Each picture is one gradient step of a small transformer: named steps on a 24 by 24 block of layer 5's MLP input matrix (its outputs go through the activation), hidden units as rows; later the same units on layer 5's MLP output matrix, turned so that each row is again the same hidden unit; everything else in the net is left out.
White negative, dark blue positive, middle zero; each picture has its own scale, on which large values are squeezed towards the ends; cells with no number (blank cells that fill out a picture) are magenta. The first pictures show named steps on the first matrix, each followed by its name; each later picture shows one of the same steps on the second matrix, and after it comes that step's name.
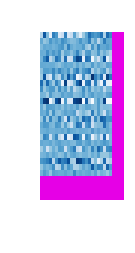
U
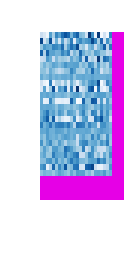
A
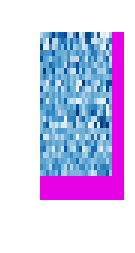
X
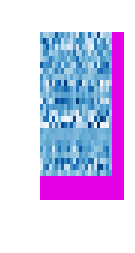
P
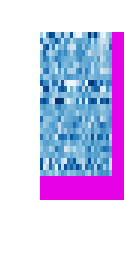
U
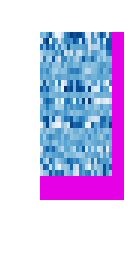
A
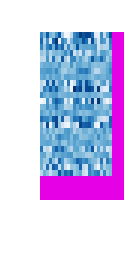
A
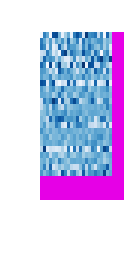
X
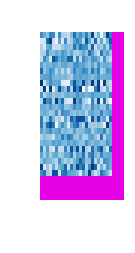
A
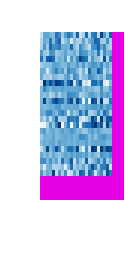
P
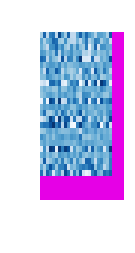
P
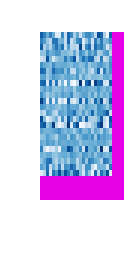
P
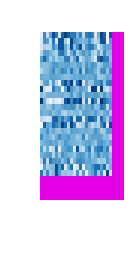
A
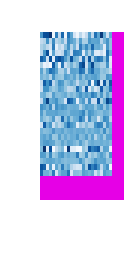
X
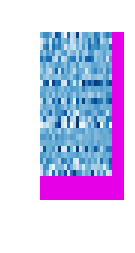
P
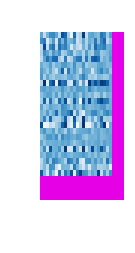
P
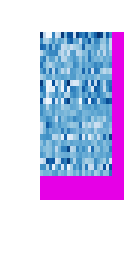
U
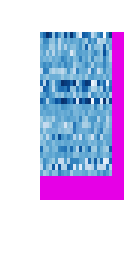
U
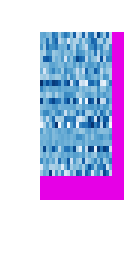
P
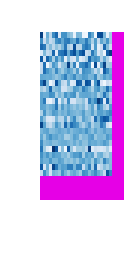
X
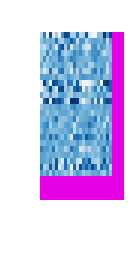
U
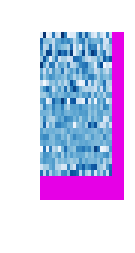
X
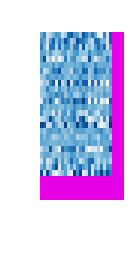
P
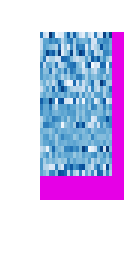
X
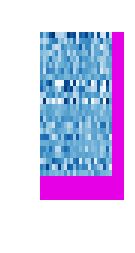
U
